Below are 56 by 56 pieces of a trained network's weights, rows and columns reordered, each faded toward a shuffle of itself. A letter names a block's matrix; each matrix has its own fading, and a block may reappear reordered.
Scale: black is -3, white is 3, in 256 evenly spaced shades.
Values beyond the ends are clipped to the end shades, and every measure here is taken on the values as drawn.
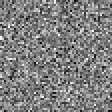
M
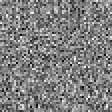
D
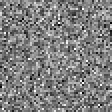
M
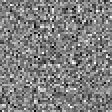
D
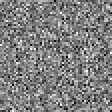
M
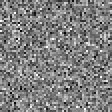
M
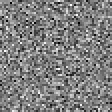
M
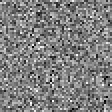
D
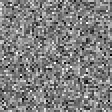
M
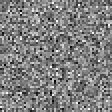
D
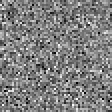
M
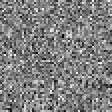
D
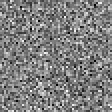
M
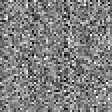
D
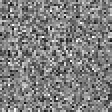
D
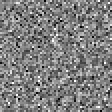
M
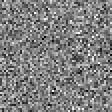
M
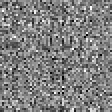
D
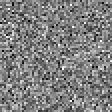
M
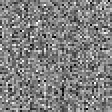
D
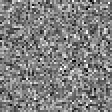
D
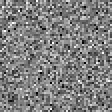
M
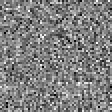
D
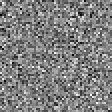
D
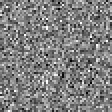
M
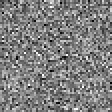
D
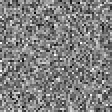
M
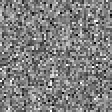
M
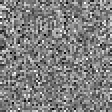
D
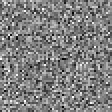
D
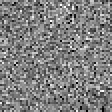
M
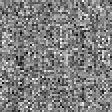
D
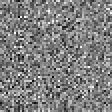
D
